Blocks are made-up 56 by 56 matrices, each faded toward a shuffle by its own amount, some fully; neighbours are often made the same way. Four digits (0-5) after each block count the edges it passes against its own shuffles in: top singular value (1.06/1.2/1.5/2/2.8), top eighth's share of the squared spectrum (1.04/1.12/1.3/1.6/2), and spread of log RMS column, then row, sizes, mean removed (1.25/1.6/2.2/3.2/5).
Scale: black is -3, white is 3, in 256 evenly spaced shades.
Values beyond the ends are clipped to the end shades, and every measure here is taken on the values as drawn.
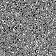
0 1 0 0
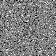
0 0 0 0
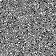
0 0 0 0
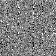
1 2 2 0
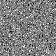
0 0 0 0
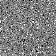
0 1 2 0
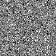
1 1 2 0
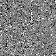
1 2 2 0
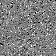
0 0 1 0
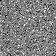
0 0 0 0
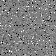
0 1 0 0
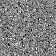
1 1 0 0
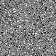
1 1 0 0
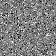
2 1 0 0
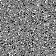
2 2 0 0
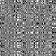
4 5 3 3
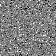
2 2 0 0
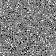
1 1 0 0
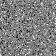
1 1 0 0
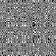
4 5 3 3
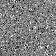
2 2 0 0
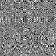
4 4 2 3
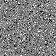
1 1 0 0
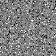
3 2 1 0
